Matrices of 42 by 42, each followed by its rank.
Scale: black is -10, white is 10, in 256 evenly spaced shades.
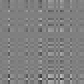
one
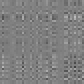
two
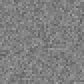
full rank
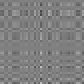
one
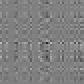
two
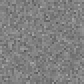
full rank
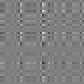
one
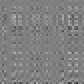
two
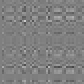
two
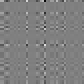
one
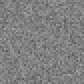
full rank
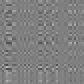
two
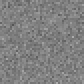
full rank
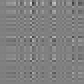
one
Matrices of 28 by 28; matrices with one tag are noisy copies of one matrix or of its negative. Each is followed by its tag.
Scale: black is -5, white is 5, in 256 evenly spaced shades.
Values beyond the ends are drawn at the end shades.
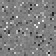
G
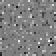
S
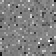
S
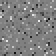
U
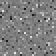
U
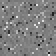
G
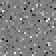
U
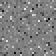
U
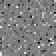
S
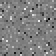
U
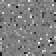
S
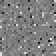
S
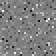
U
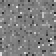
S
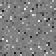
U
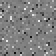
U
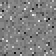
U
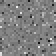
S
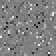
G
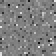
S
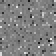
S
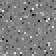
U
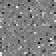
S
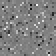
G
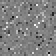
G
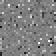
S
